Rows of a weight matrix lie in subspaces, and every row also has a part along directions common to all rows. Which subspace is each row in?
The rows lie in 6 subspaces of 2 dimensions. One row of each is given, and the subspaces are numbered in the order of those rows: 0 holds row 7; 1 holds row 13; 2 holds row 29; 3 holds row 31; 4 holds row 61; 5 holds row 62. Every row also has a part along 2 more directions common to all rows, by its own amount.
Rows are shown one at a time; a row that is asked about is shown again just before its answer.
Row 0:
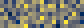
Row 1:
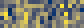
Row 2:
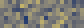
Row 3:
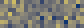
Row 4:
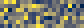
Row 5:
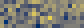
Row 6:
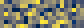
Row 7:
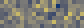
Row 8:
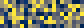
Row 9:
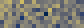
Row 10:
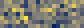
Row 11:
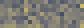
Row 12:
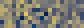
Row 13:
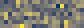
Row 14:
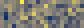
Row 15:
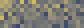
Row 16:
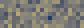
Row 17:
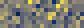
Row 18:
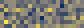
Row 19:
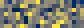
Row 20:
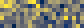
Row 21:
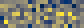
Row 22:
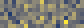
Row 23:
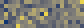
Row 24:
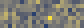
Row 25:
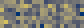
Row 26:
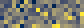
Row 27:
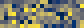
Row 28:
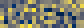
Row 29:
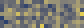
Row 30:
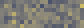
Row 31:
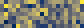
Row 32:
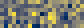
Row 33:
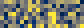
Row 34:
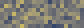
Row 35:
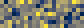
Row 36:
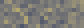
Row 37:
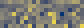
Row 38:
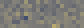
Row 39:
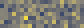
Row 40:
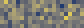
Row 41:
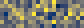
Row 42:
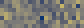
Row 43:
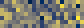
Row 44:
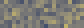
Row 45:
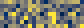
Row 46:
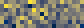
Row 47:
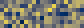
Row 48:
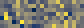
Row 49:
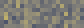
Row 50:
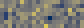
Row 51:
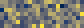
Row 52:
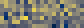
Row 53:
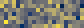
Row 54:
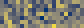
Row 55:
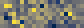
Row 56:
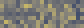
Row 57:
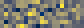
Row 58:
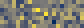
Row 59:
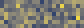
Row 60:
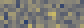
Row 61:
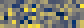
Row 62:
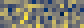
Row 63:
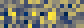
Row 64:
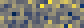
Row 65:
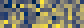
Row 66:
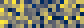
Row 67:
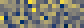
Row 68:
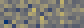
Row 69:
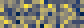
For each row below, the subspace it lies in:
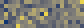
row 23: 3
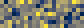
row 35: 0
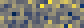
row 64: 4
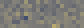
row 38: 1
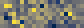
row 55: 4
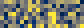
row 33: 5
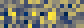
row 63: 5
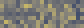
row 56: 2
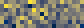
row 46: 3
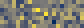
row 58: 3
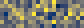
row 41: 0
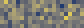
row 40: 0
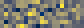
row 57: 1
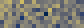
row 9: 3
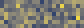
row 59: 2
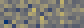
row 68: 1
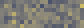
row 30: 4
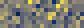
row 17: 0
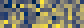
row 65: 3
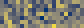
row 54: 0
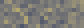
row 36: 1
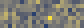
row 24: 0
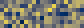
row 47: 1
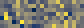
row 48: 4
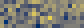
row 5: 5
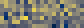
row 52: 1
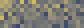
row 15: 3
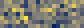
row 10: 1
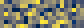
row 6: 1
